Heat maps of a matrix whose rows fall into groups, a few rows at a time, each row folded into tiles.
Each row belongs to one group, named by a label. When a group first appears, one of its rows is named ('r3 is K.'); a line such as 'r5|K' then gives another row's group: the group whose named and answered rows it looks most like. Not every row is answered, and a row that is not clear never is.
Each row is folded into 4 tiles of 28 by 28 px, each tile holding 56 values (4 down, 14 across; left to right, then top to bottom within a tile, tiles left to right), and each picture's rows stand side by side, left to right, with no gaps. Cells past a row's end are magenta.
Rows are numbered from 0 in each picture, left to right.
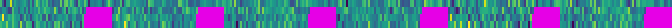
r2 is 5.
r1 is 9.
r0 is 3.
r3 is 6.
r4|3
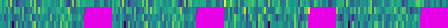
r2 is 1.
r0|5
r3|5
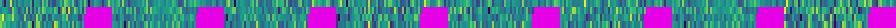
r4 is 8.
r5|1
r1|5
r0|3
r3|6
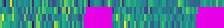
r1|9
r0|3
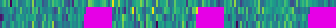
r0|6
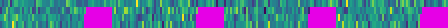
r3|3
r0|9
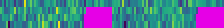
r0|1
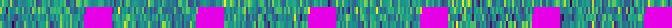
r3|1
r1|9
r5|6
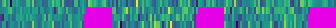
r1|1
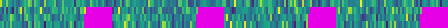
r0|1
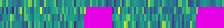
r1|9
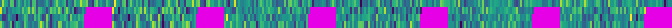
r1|5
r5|1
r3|8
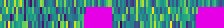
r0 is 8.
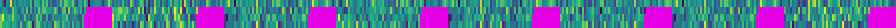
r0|3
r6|6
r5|8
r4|6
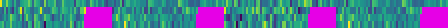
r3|9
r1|9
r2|5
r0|1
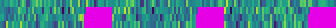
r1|8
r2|5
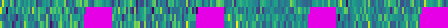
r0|5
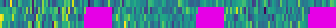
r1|9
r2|8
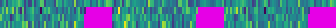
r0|8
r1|9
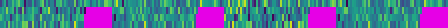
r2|8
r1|6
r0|8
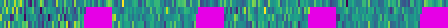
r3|6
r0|8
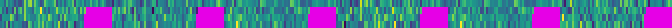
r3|1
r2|9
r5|3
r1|8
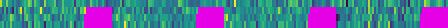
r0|1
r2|3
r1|9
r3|6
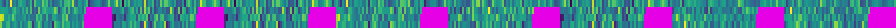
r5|6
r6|9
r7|9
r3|3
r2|6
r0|3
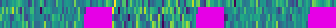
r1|5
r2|6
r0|8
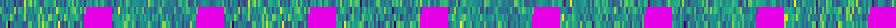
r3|8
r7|3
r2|1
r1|9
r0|1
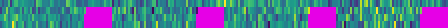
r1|8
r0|9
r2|1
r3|1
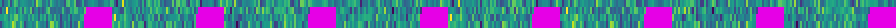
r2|5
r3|8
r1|3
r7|5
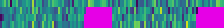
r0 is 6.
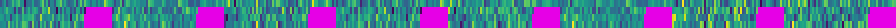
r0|8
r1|9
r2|6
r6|3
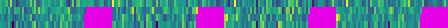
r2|3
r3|3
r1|1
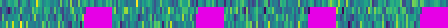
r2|8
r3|5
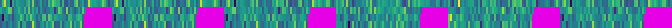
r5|6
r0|6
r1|6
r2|6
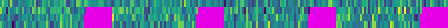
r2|8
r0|5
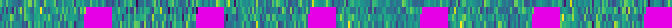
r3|9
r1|8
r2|6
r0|1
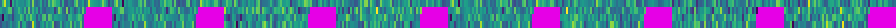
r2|5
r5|9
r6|8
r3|1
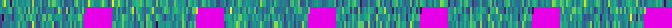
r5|1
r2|9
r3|8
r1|1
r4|8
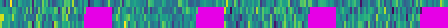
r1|9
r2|5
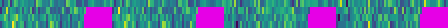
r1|9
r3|6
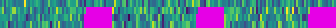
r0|1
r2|3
